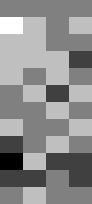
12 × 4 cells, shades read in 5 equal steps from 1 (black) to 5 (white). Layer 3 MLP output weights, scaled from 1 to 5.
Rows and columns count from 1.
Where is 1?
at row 10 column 1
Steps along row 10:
up down same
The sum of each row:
12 16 14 14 14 13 13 14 12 9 9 13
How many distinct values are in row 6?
3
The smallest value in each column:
1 2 2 2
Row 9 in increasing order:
2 3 3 4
